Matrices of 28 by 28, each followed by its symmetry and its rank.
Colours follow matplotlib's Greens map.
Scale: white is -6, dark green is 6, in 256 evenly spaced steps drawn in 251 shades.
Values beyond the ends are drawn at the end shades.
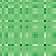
symmetric, rank one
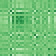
symmetric, rank two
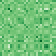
symmetric, rank three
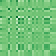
symmetric, rank two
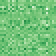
neither, rank five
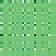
symmetric, rank one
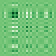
symmetric, rank one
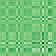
symmetric, rank one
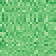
neither, rank five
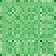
symmetric, rank two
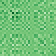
symmetric, rank three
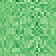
neither, rank five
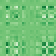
symmetric, rank two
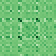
symmetric, rank three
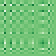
symmetric, rank one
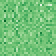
neither, rank five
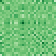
symmetric, rank three
